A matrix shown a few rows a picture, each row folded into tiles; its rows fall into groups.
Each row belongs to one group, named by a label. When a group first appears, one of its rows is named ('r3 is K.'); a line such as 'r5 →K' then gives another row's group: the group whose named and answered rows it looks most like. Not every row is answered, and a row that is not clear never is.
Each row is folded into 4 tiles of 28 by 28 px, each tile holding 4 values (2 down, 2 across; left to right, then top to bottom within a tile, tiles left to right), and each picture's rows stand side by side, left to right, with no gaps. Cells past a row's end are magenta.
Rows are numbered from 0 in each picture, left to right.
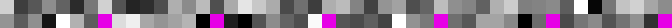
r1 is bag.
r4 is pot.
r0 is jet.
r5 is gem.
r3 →jet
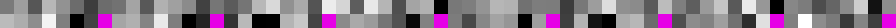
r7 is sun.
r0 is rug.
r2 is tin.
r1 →rug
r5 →tin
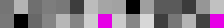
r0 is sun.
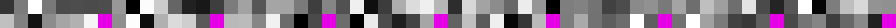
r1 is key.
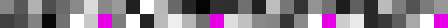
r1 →key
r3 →tin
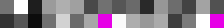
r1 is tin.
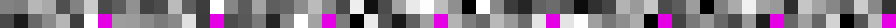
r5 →bag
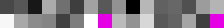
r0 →tin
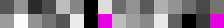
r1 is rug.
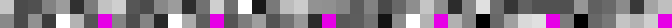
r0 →jet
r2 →gem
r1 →jet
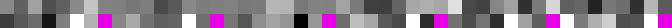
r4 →jet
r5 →tin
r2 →pot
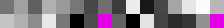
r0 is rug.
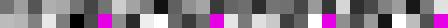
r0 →rug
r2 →tin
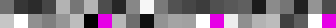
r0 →bag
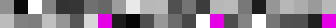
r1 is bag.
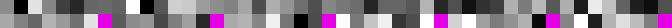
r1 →gem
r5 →key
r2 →rug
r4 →bag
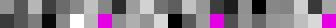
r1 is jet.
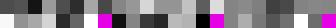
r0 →tin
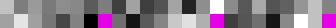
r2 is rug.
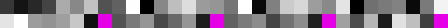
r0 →bag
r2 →gem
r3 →jet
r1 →gem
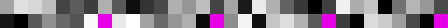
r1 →bag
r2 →key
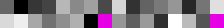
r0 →bag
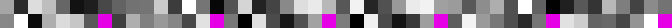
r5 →tin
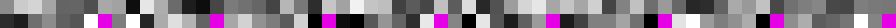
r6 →bag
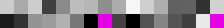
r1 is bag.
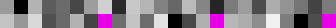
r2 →rug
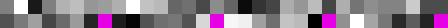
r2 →bag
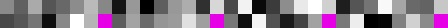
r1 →sun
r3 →tin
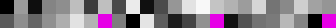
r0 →sun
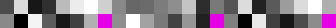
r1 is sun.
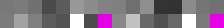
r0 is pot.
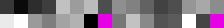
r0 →bag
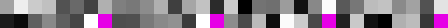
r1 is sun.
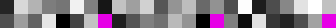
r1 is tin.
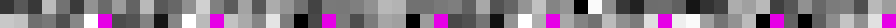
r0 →tin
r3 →pot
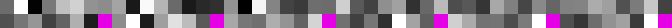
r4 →tin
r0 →gem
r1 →key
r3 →jet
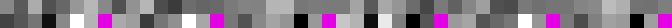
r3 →rug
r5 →pot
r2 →pot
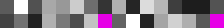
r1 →key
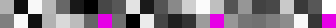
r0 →key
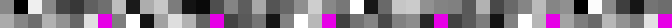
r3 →gem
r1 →key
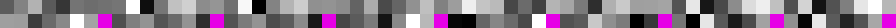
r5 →pot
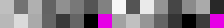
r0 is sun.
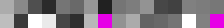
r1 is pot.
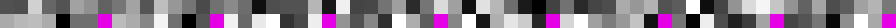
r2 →tin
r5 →bag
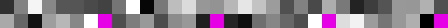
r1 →gem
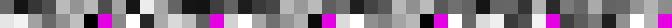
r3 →bag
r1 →key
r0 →bag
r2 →bag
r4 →tin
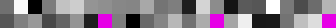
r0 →gem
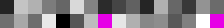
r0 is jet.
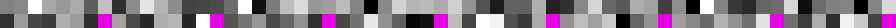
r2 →gem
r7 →jet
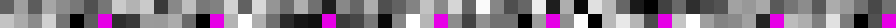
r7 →rug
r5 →key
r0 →rug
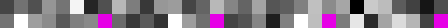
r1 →jet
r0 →sun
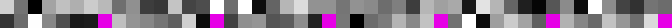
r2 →gem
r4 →key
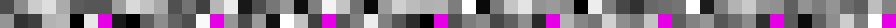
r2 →jet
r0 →pot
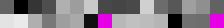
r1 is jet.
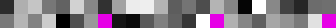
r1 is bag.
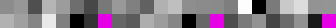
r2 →gem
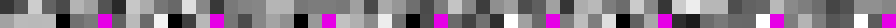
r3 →rug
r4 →jet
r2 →pot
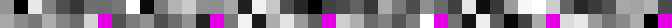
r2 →key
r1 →gem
